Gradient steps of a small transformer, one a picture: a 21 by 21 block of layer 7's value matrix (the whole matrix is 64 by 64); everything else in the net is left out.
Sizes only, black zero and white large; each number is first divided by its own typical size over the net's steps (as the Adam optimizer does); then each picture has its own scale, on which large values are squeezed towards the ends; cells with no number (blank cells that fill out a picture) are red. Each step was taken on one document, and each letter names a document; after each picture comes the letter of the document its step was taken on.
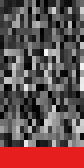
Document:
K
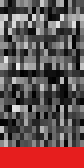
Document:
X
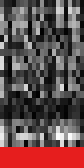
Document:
X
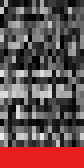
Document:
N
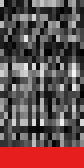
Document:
X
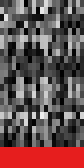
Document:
N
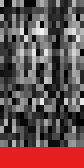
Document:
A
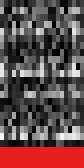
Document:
X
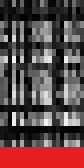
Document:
A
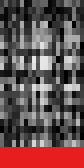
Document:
N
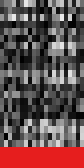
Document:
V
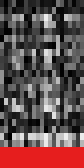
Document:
A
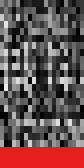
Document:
V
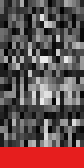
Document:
A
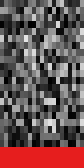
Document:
K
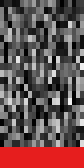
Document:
K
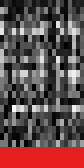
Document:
X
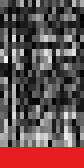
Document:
A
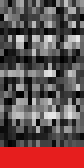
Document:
N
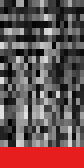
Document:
N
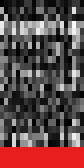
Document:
X
